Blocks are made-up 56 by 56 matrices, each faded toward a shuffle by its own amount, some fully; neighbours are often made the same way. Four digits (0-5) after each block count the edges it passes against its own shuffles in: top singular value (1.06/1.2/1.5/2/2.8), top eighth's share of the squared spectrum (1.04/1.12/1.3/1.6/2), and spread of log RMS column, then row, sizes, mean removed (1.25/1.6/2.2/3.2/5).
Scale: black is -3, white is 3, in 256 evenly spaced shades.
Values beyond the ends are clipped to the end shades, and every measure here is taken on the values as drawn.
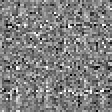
3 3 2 3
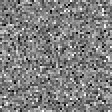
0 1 0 0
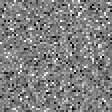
1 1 0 0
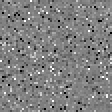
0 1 0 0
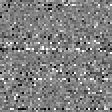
1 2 0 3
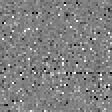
2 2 0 1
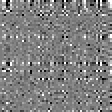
4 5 3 3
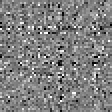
1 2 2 3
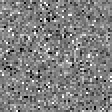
0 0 0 0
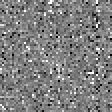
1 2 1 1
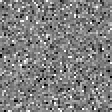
0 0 0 0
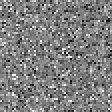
1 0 0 0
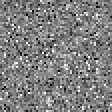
2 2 1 0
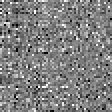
3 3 2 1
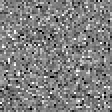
1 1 0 0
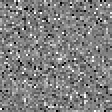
1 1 0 0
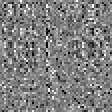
4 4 2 1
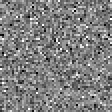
0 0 0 0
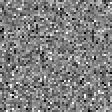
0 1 0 0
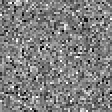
0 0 0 0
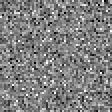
0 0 0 0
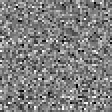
3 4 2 2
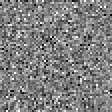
3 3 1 1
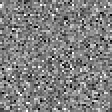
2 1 0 0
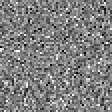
2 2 0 0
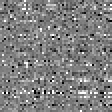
3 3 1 3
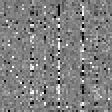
4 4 3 1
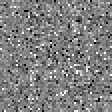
2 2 1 0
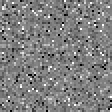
1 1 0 0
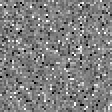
2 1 0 0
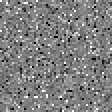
1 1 0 0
